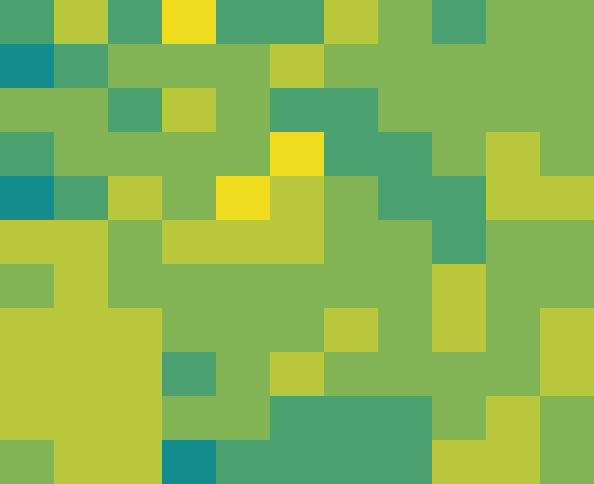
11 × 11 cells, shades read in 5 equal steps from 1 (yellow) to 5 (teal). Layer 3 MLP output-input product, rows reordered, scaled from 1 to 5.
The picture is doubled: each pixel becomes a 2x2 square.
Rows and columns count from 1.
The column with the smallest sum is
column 2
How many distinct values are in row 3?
3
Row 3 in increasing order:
2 3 3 3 3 3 3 3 4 4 4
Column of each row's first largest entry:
1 1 3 1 1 9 1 4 4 6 4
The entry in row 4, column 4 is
3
